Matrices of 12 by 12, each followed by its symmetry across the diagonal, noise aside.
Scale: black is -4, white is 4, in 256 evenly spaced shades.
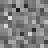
antisymmetric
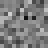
neither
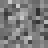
neither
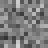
neither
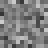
antisymmetric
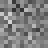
antisymmetric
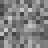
neither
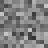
neither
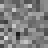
neither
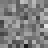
antisymmetric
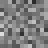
antisymmetric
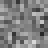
antisymmetric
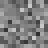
antisymmetric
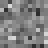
antisymmetric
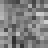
antisymmetric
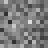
neither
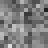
antisymmetric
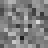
antisymmetric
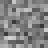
neither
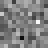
antisymmetric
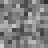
antisymmetric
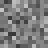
neither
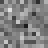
neither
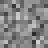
neither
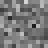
neither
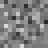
antisymmetric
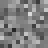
antisymmetric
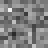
neither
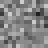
neither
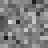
neither
